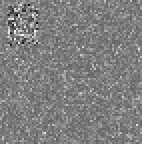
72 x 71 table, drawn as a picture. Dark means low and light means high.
Values change most from cell to cell in the top left. Neither half mirrors the other. In the top left lies a patch that is rougher than the rest. No row or column stands out. The grain is fine, like static. No regular stripes run through it. No overall slope runs across the table. On average the colour sits 50% of the way up the scale.
